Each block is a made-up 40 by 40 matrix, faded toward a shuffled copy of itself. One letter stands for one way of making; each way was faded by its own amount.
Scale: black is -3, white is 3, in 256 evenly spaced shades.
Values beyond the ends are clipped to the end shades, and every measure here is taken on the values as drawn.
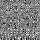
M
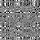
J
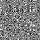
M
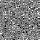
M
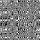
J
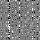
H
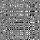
J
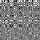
J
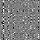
H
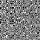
M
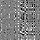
H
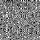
M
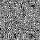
M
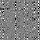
H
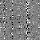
H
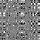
J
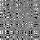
J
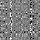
H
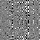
H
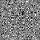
M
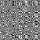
J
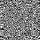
M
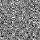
M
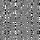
H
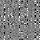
H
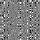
H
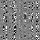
H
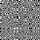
J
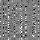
H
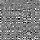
J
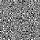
M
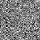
M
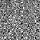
M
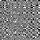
J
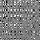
J
